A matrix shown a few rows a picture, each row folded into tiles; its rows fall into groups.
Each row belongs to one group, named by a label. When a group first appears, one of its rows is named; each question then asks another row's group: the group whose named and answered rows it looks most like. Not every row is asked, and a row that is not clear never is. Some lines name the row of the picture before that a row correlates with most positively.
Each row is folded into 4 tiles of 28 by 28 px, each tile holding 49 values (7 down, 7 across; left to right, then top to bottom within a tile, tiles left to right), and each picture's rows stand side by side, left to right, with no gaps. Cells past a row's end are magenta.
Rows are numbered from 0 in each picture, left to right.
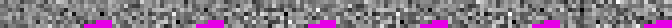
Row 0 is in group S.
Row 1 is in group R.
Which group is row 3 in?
R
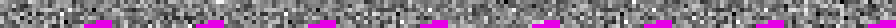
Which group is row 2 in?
R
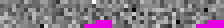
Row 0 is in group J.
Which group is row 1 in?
R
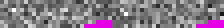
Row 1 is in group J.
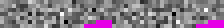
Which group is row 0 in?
R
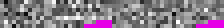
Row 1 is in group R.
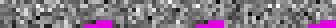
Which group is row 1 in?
S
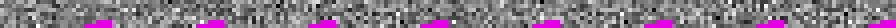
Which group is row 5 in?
R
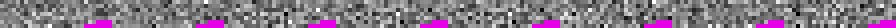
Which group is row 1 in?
J
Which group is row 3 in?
R
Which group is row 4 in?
R
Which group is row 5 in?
J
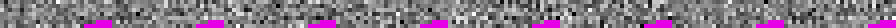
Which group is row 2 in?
J
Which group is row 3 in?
R
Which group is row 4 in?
J
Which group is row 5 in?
J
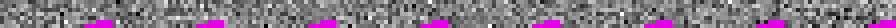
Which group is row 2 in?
J
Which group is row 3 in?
J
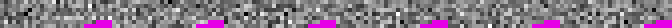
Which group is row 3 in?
R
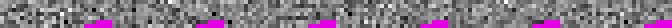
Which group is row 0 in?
R
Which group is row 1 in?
S
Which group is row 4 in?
S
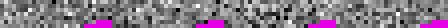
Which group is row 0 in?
J
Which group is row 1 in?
S
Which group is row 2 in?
S
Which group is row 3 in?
R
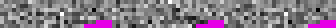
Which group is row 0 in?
R
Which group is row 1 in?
S
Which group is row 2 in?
R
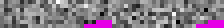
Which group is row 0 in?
S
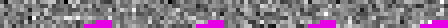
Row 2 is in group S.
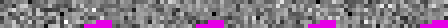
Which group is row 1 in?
S
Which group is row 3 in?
J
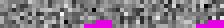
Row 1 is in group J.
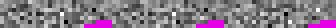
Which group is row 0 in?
R
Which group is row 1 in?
R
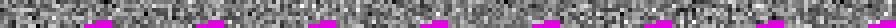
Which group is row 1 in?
S
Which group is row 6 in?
S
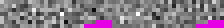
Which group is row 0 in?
R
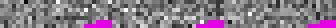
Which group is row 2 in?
J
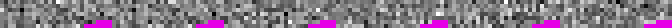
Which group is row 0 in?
S
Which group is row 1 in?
S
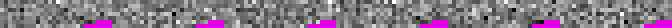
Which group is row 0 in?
S
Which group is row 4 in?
S
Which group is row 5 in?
R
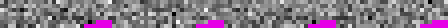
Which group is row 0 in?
S
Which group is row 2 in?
S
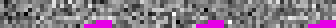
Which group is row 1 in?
R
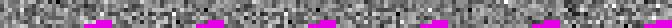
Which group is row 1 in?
R
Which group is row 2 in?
R
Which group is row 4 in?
S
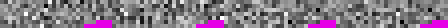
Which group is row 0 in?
J
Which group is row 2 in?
R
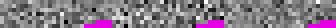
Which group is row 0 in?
R
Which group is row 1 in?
J
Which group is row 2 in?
J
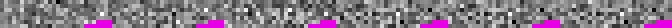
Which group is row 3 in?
R
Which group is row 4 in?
R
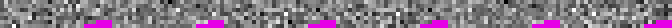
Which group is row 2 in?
R
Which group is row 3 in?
R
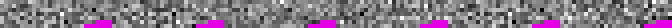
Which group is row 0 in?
R
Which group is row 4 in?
R
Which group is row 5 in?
J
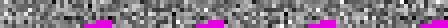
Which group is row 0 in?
J
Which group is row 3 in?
J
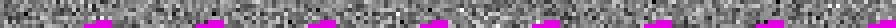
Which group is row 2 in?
R
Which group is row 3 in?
R
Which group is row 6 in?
S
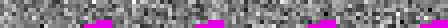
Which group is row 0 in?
J
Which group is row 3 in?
R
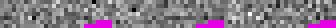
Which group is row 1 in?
J
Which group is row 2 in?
J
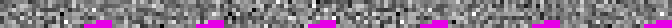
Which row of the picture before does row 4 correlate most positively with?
2
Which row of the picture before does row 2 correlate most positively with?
0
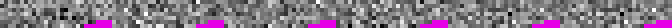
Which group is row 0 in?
S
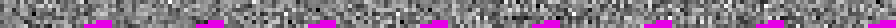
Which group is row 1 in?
S
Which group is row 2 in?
R
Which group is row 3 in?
R
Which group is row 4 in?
J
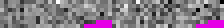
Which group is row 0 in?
S
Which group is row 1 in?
J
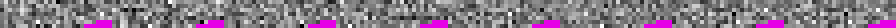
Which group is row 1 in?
S
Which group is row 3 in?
J
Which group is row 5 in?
J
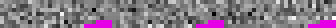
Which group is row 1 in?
S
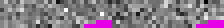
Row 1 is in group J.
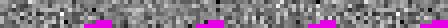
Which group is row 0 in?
R
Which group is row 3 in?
R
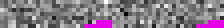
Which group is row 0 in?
S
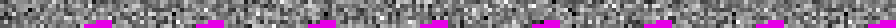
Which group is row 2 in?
S
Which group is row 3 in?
J
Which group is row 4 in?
S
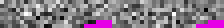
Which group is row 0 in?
S
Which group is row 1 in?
R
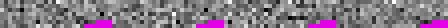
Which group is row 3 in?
S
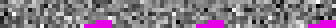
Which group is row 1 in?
R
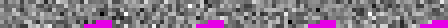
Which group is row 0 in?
S
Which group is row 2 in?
R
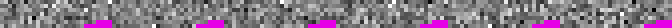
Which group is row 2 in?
S
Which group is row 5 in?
R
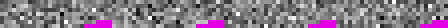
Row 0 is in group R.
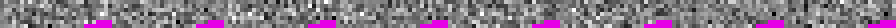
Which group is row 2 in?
J
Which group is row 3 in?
J
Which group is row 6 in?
S
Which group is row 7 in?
S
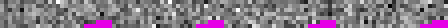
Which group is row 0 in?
S
